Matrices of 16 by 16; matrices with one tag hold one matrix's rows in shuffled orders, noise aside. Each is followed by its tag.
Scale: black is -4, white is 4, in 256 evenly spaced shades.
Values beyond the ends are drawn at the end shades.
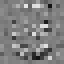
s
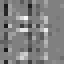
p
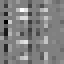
p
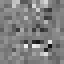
s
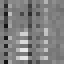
p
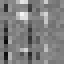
p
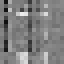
p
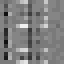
p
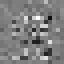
s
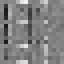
p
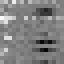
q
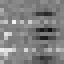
q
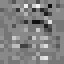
s
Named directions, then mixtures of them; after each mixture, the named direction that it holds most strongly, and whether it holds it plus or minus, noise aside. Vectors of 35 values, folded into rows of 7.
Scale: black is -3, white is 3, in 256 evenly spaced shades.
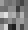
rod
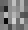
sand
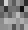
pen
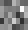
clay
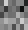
pen, plus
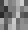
rod, minus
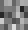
clay, minus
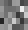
clay, plus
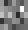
clay, plus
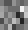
clay, plus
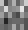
pen, minus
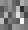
clay, minus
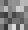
rod, minus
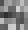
rod, minus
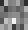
pen, plus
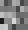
clay, plus
